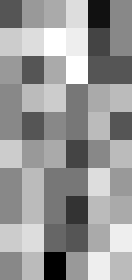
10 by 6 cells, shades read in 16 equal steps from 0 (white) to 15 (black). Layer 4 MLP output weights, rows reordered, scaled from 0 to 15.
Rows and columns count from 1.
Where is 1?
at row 2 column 4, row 9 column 6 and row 10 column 5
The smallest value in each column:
3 2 0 0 1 1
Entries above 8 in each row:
2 1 3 0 2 1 0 1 2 1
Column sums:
60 52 65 66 63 58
